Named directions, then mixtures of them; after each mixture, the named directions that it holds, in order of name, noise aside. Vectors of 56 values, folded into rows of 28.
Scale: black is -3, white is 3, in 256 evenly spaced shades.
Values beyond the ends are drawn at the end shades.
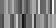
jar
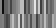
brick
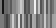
brick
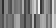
brick, jar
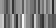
jar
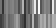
brick, jar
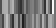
brick, jar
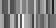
brick, jar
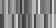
jar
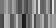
jar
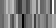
jar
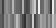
brick, jar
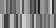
jar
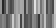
brick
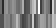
brick, jar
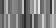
brick, jar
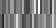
brick, jar
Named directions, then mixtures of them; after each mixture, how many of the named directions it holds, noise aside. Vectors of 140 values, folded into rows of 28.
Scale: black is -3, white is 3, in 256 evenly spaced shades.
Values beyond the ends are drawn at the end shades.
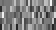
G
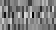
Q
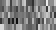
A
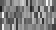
two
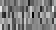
two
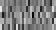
two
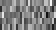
one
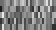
two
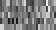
one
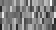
one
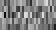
two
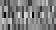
one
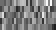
three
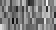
two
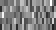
one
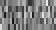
two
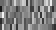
two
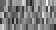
three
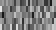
one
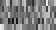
one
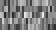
two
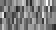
three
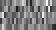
three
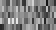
one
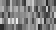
one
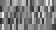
two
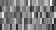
one
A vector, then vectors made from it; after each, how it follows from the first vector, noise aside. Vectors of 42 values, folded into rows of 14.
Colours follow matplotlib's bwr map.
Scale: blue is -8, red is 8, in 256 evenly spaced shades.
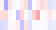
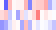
scaled up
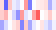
scaled up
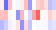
scaled up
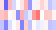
scaled up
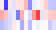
scaled up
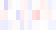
shrunk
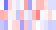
scaled up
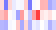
scaled up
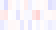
shrunk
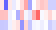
scaled up
